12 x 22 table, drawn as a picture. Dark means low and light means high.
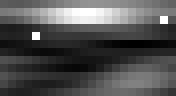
Grain: streaks across. Histogram: skewed, a long tail of high values. Average level on the scale: 30%. Lone odd cells: 2, each higher than its neighbours.
